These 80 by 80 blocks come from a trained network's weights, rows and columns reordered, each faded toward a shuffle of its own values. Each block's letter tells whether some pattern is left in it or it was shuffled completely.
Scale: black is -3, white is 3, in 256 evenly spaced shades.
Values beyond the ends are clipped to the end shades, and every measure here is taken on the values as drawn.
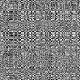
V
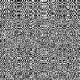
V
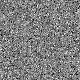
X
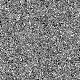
X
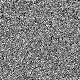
X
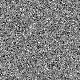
X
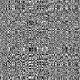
V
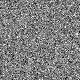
X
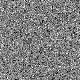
X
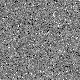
X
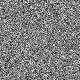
X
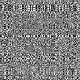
V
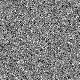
X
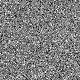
X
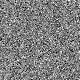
X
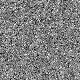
X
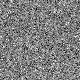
X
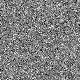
X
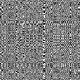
V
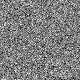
X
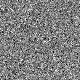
X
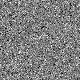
X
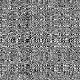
V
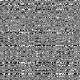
V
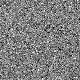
X
